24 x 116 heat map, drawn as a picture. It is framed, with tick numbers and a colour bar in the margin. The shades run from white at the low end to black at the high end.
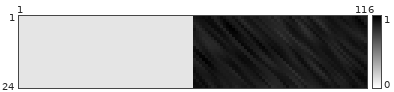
The table splits into one row of 2 panels. Panel 1,1: very low, flat. Panel 1,2: very high, slanting down to the right, faint in contrast.
